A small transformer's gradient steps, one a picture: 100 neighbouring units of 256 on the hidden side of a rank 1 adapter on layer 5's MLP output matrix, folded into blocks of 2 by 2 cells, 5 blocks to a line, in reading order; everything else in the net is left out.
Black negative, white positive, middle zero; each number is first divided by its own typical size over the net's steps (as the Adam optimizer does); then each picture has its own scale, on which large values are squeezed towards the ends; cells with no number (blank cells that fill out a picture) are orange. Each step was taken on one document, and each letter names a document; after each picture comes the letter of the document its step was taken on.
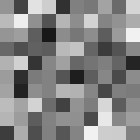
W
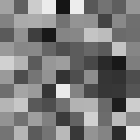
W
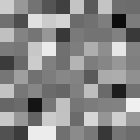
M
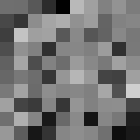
M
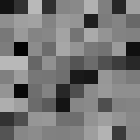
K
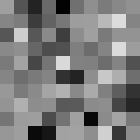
M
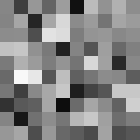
W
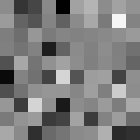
M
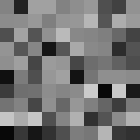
W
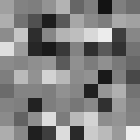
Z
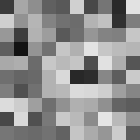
K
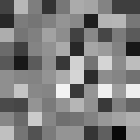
K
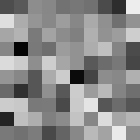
K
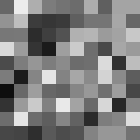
Z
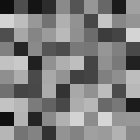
K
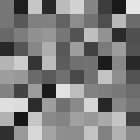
K
